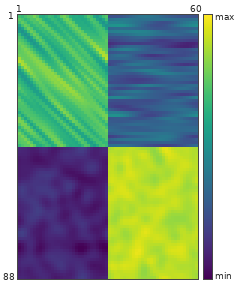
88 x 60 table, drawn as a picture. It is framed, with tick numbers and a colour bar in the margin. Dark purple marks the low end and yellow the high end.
It is made of 2 by 2 panels. Panel 1,1: high, slanting down to the right. Panel 1,2: low, streaked across. Panel 2,1: very low, blotchy, faint in contrast. Panel 2,2: very high, blotchy, faint in contrast.
